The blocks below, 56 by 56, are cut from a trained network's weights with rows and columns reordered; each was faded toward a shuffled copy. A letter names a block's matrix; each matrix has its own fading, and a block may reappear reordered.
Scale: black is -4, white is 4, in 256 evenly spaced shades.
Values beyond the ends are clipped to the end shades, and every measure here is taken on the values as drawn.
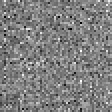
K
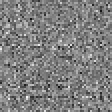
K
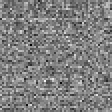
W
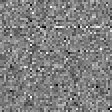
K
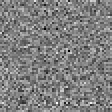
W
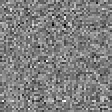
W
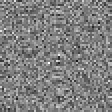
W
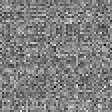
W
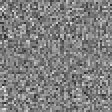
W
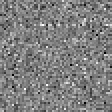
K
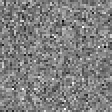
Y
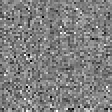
K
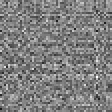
W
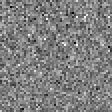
Y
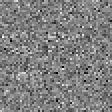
Y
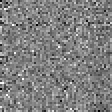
K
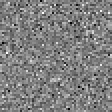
Y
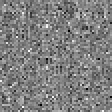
K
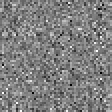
K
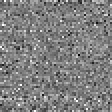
Y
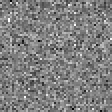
Y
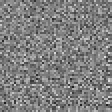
W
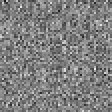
W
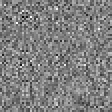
W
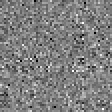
K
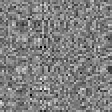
W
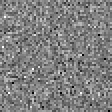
Y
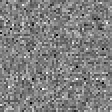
Y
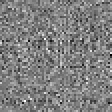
K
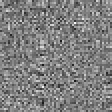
W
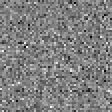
Y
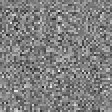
W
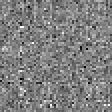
K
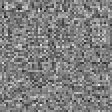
W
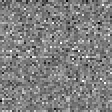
Y
